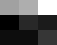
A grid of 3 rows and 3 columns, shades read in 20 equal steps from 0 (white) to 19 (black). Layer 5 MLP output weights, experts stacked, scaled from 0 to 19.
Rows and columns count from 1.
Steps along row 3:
same down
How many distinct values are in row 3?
2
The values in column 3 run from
0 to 17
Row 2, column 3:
17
